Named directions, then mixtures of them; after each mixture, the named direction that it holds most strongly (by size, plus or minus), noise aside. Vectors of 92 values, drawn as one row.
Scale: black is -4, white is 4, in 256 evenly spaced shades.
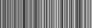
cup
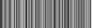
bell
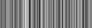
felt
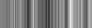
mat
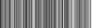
bell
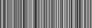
cup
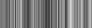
mat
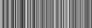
bell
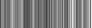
mat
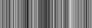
mat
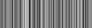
felt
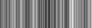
mat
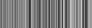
felt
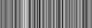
felt
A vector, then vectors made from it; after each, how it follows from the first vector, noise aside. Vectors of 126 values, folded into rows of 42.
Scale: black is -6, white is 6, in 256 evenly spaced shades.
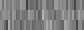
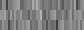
reversed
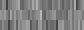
reversed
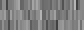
reversed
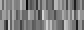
scaled up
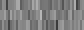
reversed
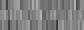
reversed
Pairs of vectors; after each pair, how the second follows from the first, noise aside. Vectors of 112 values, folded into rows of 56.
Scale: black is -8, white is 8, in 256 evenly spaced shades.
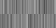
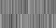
reversed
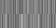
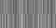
sign-scrambled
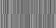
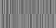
sign-scrambled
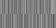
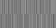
shrunk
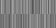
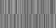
shuffled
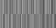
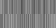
shuffled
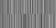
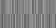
sign-scrambled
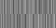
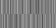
reversed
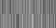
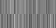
shuffled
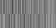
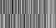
scaled up
